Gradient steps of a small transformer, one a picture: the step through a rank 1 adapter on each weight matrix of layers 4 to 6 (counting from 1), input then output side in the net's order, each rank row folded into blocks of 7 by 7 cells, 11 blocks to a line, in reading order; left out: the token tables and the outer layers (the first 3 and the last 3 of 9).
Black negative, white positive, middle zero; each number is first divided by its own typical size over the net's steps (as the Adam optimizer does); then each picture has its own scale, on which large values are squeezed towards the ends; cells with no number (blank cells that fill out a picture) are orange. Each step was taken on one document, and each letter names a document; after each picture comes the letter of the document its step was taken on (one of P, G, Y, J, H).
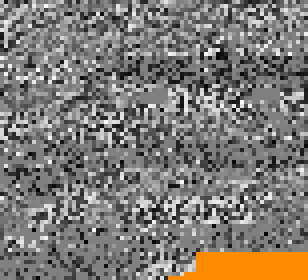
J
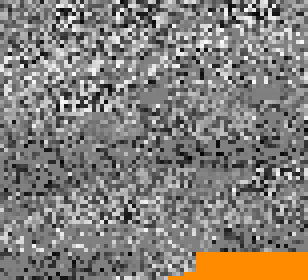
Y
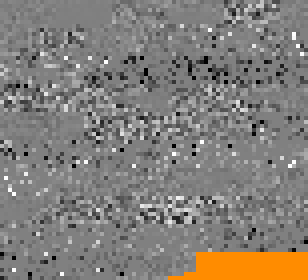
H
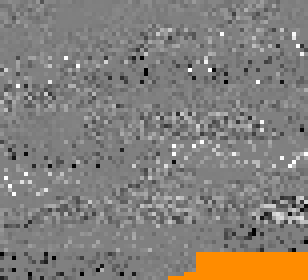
H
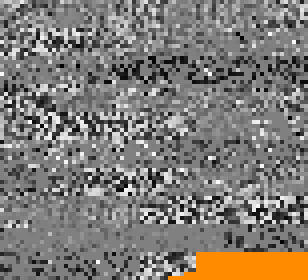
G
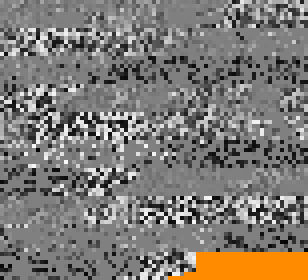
G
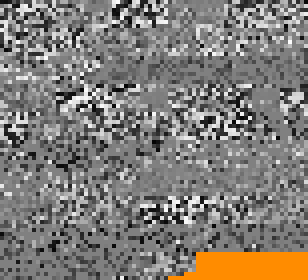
J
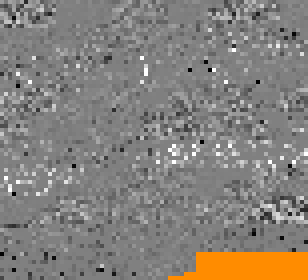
H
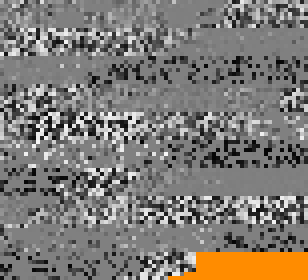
G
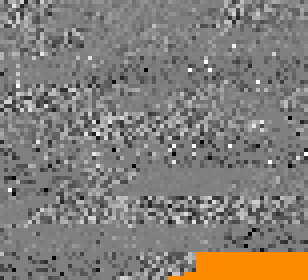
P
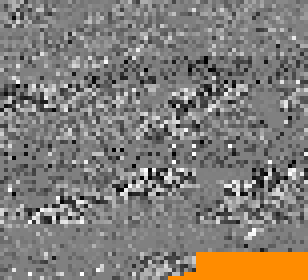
P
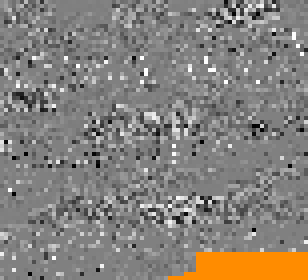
H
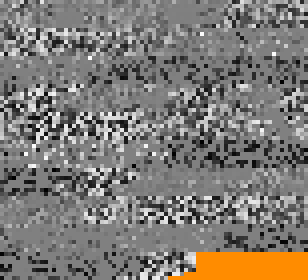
P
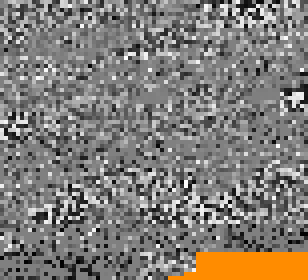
J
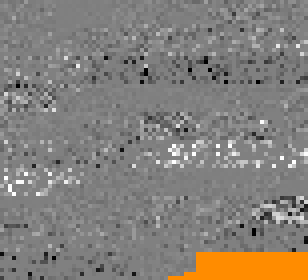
H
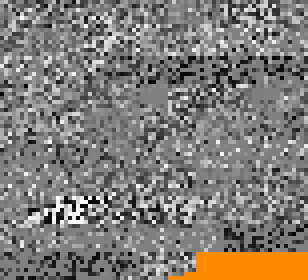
Y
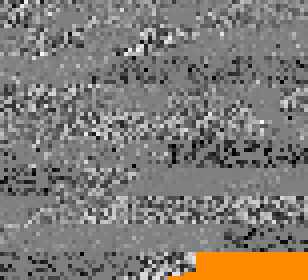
P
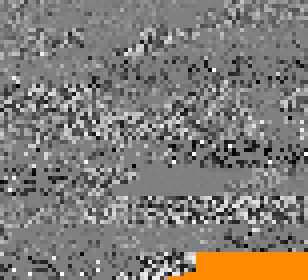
P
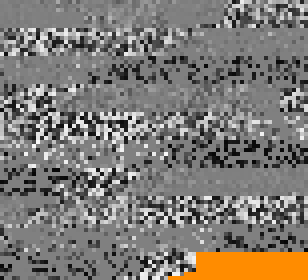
G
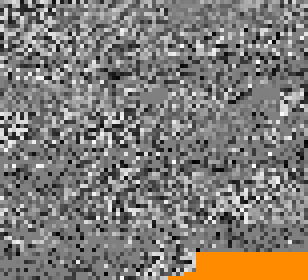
J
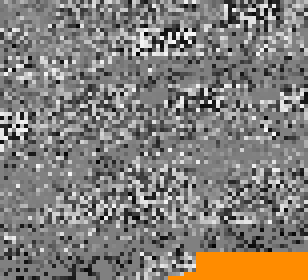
J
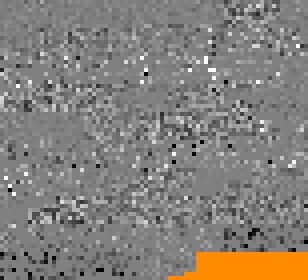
H
